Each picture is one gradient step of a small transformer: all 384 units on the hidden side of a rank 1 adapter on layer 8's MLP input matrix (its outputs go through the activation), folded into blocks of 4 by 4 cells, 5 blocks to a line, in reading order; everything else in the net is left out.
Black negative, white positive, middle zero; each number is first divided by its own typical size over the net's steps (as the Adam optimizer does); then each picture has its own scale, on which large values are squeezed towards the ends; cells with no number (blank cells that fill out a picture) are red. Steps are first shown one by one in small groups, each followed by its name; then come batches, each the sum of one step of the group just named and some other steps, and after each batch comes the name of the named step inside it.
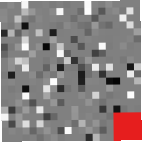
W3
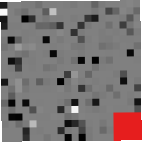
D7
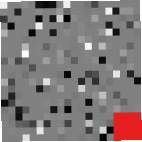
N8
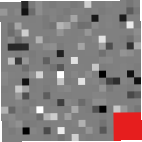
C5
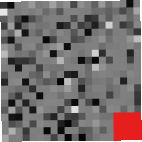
D7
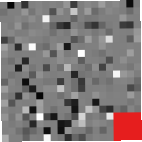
W3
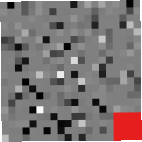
C5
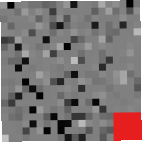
N8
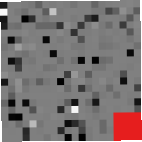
D7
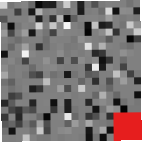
N8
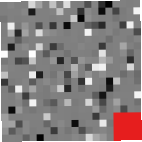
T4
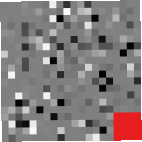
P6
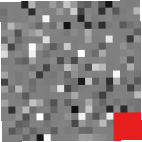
T4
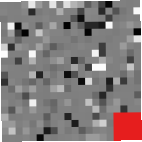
T4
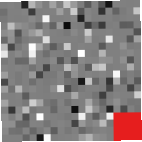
T4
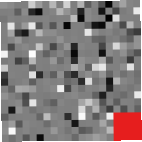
T4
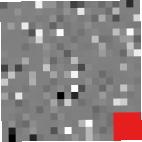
P6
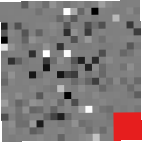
P6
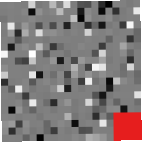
T4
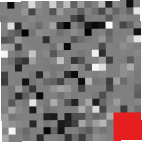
T4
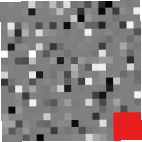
T4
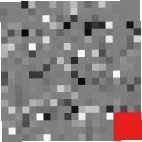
P6
